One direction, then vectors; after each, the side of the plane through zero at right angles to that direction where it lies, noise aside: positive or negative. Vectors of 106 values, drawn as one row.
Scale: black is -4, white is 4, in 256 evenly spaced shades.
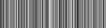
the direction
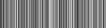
positive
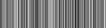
positive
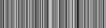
positive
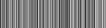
positive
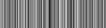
negative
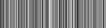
positive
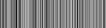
positive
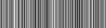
positive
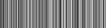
positive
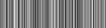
positive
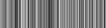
negative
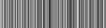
negative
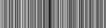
negative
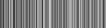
positive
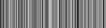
positive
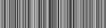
negative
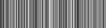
positive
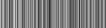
negative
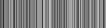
positive
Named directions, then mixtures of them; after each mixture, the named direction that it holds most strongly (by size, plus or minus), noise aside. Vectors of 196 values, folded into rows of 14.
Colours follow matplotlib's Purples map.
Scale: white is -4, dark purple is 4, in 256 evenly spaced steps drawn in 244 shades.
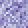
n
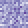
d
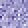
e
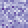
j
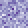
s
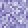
n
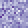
j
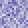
s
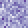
n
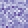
j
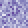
s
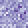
n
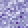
s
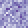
n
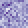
n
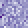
s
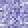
d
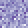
e
